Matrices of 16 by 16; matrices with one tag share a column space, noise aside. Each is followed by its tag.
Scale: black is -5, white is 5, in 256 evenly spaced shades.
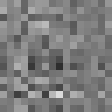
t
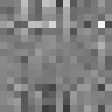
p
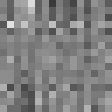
p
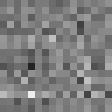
t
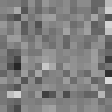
t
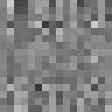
p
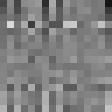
p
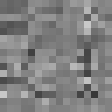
t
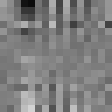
p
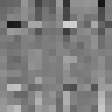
p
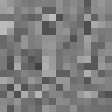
t
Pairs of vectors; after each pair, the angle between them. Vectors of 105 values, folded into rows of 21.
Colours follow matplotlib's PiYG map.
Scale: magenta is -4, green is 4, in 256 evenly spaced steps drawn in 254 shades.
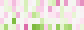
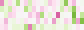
orthogonal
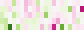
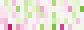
nearly opposite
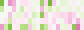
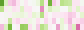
nearly parallel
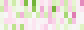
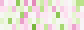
partly opposed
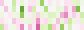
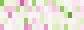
orthogonal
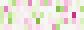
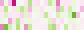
partly opposed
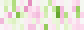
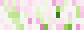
partly aligned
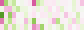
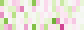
partly opposed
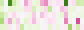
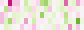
nearly opposite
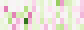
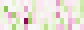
nearly opposite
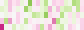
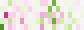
partly opposed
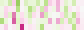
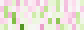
nearly opposite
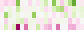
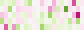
partly opposed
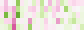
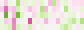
nearly parallel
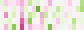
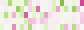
partly opposed
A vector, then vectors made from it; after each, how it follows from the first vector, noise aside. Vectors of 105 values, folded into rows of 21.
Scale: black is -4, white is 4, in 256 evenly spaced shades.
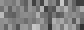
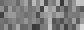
negated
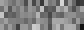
copied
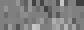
partly zeroed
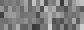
negated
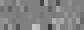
partly zeroed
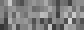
wrapped around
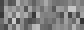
wrapped around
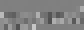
partly zeroed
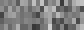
negated
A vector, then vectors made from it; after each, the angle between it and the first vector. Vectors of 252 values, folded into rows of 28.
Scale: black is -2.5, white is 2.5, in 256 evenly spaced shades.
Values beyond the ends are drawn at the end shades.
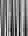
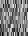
orthogonal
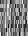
partly aligned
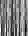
nearly parallel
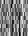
partly aligned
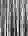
nearly parallel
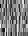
partly aligned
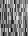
partly aligned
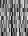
partly aligned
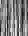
nearly opposite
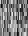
partly opposed
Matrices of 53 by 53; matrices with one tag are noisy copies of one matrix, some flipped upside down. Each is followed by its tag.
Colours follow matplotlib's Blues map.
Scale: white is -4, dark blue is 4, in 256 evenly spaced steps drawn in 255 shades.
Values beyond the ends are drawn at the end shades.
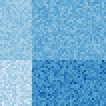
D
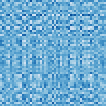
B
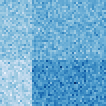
D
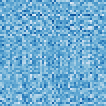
B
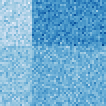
D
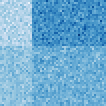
D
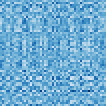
B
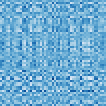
B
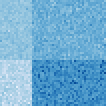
D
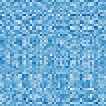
B
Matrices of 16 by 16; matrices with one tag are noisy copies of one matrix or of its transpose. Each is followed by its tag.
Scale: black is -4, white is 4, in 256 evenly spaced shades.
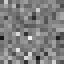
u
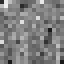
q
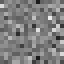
u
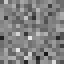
u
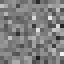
u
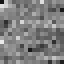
q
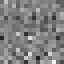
u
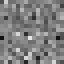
u
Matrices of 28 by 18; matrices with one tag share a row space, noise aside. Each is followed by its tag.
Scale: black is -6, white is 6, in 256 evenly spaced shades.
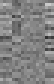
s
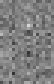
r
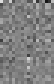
r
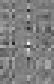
r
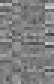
s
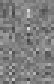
r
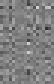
r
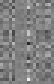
r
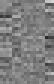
s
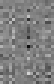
r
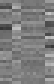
s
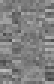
s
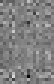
r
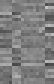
s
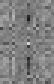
r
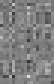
r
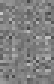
r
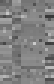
s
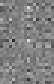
r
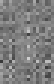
r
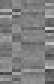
s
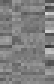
s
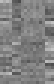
s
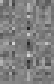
r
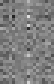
r
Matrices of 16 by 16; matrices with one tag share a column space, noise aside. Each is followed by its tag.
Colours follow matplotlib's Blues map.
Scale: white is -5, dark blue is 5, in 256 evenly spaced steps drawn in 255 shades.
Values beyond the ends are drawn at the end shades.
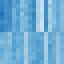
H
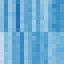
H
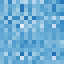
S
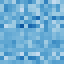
S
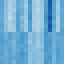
H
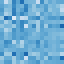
S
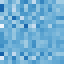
S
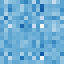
S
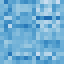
S
